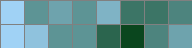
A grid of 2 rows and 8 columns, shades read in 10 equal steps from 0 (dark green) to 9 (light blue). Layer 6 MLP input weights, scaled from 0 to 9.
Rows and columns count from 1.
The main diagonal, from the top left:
9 8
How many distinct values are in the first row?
6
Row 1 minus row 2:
0 -3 1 0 5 3 -1 -2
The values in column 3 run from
5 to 6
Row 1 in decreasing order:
9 7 6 5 5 4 3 3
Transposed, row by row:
9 9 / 5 8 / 6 5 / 5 5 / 7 2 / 3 0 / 3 4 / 4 6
